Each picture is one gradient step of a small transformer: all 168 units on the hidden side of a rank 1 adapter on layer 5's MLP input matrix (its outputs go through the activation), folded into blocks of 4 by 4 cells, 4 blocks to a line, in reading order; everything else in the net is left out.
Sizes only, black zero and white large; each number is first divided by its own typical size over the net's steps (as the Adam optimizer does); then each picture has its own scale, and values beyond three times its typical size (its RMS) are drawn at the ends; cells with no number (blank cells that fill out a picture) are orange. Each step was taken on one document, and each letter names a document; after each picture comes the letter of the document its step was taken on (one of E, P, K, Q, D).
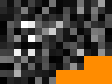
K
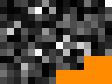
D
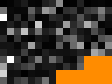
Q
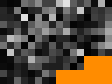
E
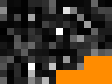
Q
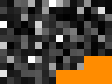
E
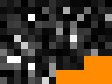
Q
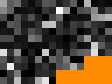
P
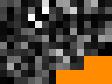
P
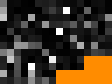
Q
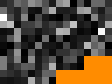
K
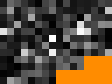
D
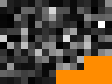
D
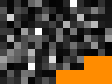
E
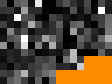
E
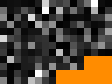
P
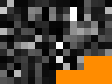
D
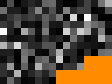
D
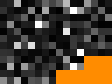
P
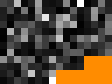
K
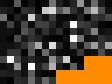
Q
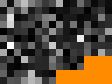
E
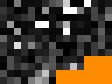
P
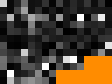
E
